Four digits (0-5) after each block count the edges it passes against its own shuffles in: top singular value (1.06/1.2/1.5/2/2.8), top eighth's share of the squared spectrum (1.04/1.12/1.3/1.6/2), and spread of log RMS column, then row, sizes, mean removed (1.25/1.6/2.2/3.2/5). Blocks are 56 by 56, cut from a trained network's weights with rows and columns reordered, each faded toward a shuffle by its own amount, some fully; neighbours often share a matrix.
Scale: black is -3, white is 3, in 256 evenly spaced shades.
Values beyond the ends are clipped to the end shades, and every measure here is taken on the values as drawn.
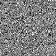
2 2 0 1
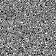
2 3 1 1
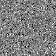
2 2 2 1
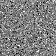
0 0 0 0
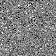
1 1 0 0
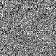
3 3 1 2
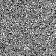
2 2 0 1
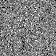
1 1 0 1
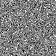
0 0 0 0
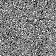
0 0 0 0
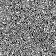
2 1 0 0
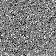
1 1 0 0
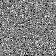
0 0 0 0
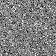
0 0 0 0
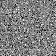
2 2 0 0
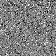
2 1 0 0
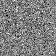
0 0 0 0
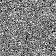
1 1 0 0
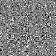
2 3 2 2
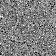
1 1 0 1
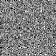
2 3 0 2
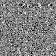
2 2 0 1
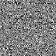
3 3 1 2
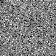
2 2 0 1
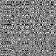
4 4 2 3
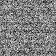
2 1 0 0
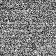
2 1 0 0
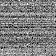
4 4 1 2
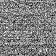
2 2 0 0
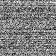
3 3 0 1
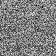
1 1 0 0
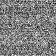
2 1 0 0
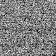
1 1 0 0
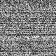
3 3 0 1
